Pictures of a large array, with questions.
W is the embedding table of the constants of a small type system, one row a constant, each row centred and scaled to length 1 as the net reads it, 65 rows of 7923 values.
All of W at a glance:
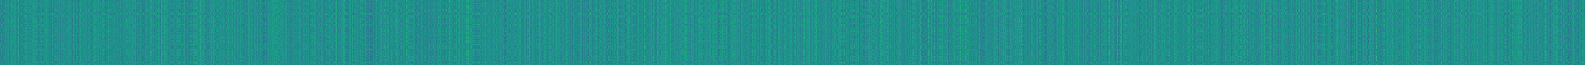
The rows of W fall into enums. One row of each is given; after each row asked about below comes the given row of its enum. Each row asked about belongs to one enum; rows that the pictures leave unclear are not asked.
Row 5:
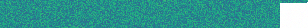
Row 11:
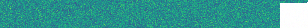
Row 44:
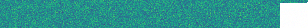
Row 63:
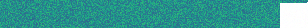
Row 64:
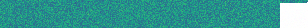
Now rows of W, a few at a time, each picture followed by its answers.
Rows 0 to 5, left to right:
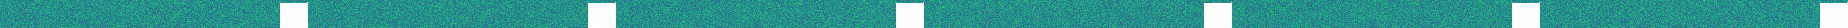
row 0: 63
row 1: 63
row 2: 64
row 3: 44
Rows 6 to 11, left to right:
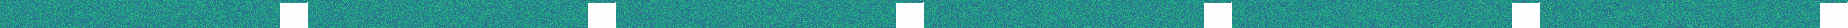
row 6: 5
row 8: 63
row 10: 64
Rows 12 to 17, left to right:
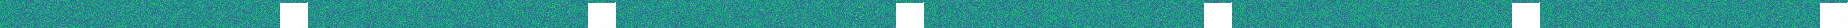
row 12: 63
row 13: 44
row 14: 44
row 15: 64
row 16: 64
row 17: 64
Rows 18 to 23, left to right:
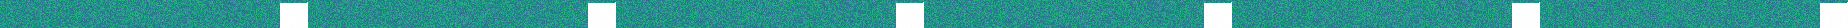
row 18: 5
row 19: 63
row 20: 5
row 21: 5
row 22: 5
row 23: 64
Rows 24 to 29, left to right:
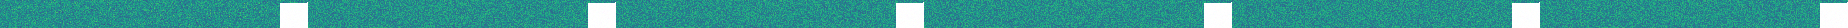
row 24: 44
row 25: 63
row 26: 5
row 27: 63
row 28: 64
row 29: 5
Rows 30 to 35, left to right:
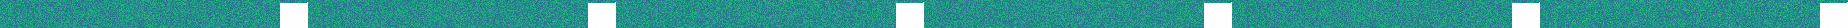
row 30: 64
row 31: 64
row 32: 5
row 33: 63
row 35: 44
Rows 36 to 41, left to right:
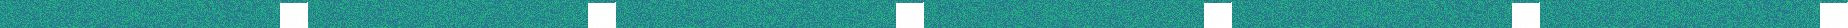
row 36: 5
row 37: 63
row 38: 63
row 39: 64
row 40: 5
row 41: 5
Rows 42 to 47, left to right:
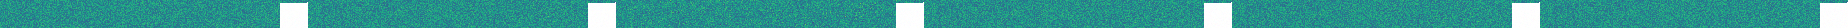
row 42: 63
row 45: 64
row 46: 64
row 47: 64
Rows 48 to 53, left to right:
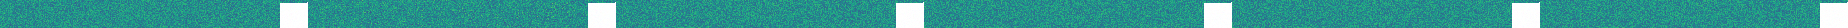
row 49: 44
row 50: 5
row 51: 63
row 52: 63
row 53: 5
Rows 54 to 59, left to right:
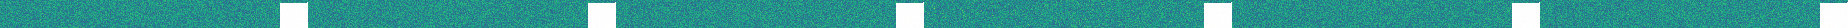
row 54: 5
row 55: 63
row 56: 64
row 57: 11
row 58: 63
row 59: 64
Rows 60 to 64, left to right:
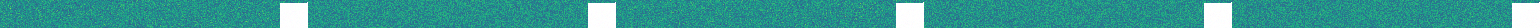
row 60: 11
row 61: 5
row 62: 44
